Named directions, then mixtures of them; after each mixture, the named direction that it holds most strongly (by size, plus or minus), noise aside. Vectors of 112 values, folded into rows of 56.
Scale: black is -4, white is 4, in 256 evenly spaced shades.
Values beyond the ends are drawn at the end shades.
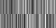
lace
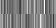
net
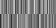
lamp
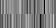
net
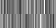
net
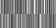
net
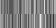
net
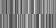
lamp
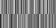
lamp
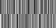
lamp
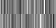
net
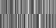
lamp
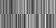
lace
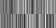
lace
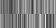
lace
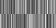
lace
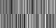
lace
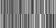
net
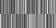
lace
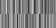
lamp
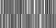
net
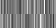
net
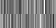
net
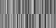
lace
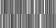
net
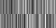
lace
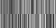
lace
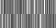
net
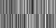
lace
